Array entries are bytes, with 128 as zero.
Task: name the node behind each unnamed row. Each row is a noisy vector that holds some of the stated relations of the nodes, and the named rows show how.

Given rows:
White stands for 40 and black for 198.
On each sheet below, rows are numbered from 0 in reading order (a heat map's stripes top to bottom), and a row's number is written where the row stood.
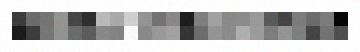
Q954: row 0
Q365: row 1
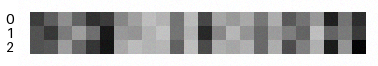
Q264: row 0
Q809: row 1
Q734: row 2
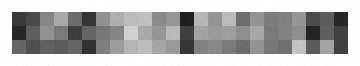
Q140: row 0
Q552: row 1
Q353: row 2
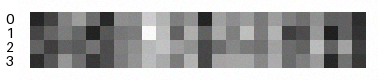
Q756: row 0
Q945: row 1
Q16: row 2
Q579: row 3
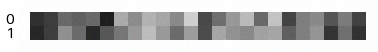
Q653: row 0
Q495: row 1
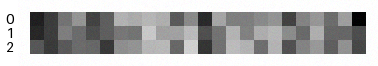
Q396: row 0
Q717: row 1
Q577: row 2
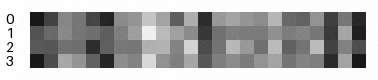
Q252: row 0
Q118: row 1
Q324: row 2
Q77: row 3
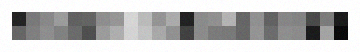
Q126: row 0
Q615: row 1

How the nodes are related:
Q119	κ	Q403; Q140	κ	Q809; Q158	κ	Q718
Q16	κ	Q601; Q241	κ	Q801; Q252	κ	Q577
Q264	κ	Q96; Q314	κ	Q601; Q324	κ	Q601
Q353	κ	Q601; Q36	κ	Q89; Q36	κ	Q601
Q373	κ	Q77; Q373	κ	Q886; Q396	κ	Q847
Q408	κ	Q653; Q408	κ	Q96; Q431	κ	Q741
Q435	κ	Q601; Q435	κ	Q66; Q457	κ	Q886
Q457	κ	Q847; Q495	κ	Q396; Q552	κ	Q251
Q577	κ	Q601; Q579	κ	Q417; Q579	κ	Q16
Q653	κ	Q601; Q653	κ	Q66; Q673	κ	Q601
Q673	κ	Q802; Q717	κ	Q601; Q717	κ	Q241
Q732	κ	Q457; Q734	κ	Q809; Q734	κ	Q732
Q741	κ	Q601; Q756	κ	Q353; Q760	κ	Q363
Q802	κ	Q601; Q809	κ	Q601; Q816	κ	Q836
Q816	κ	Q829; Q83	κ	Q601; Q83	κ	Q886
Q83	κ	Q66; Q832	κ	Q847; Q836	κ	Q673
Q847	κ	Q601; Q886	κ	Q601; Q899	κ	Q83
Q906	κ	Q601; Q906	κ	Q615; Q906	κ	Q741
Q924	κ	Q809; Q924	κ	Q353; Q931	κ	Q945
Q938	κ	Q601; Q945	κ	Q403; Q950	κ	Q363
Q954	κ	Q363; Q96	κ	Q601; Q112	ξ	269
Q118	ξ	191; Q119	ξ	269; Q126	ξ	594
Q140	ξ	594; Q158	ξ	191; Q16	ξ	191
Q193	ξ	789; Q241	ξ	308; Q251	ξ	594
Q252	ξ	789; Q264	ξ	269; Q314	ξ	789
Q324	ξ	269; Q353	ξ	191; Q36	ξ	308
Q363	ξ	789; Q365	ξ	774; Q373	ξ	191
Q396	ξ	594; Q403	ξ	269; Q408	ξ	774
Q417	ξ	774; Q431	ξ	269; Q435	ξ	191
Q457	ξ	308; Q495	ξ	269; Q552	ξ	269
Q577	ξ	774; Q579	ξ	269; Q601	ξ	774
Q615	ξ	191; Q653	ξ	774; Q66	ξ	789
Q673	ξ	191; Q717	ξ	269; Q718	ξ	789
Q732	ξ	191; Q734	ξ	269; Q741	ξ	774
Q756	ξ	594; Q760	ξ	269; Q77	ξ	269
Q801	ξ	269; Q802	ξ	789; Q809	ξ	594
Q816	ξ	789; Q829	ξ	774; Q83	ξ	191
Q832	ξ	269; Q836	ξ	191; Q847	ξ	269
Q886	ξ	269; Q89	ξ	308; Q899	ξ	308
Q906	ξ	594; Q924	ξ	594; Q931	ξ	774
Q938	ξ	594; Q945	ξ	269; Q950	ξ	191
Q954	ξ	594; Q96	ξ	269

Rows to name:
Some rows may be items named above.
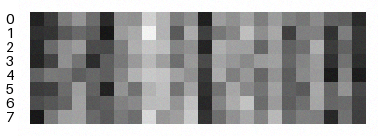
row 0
Q756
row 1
Q931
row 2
Q241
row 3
Q495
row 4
Q158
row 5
Q938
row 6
Q906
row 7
Q66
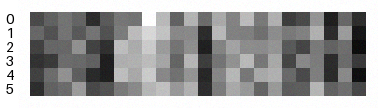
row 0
Q945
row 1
Q836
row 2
Q954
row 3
Q408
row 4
Q760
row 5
Q36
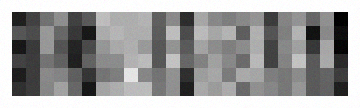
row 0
Q396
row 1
Q734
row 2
Q832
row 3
Q847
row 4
Q816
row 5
Q924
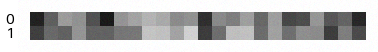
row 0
Q899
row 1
Q601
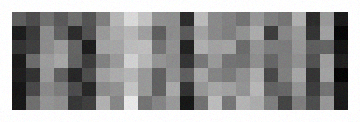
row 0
Q836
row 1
Q832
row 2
Q924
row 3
Q89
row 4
Q832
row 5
Q252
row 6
Q363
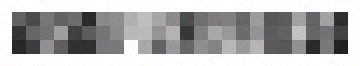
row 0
Q435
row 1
Q36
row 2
Q119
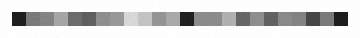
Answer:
Q126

